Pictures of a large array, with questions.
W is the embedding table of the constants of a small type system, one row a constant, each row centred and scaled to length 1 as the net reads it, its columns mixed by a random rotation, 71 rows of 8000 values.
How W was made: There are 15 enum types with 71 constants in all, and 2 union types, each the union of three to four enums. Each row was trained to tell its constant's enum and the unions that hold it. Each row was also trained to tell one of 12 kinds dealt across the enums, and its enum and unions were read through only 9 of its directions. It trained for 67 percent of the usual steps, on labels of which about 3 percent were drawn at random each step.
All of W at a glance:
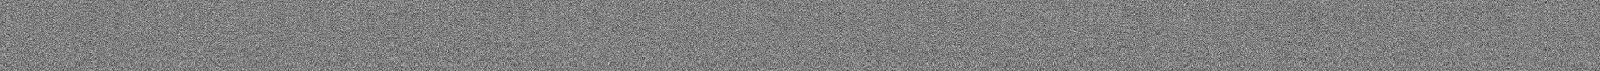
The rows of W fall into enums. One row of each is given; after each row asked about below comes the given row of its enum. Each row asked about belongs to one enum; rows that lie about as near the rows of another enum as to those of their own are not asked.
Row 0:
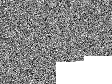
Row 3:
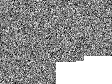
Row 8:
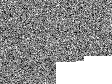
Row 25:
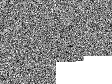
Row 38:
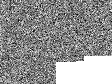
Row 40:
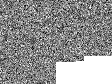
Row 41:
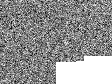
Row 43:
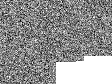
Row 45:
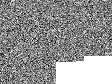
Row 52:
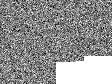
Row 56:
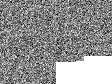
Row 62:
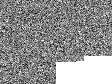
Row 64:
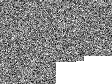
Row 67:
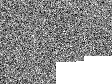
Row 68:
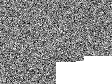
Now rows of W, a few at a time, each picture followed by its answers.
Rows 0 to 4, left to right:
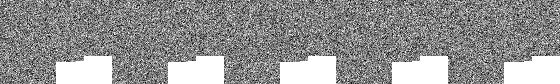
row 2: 56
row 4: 8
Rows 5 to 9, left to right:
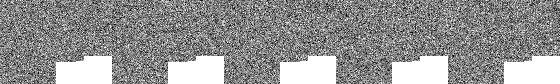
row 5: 68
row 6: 52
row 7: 43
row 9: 56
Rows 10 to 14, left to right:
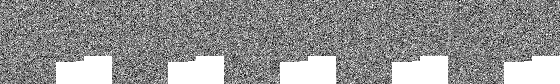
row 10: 45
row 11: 0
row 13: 38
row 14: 38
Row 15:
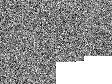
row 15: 67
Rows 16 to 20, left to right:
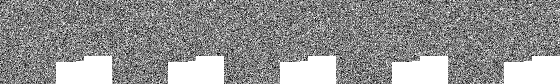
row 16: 45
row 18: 45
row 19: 68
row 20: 8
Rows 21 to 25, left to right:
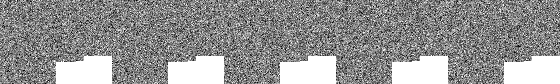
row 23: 43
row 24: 38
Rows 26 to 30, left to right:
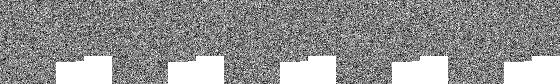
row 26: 40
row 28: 38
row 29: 0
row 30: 40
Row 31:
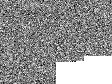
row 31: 62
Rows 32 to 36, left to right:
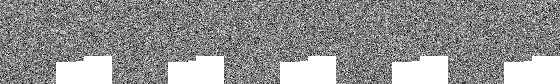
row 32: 43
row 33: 41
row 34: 40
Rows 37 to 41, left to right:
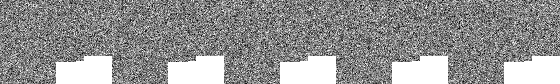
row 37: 56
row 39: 43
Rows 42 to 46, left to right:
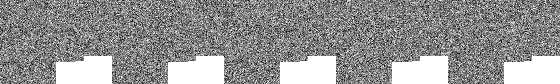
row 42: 0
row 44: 0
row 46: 43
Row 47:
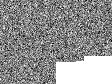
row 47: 40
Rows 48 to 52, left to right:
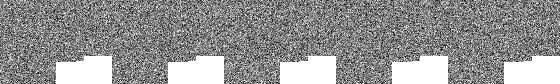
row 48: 62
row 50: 56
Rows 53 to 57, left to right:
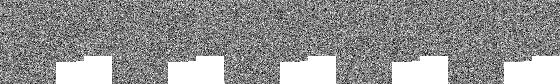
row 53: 62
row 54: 67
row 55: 62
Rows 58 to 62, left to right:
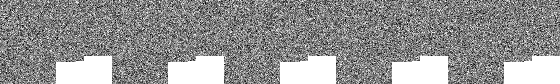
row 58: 45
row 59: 0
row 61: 67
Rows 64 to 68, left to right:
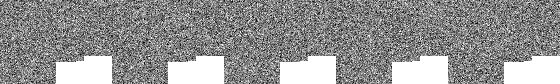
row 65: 64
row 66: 56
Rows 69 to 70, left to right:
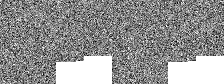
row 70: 67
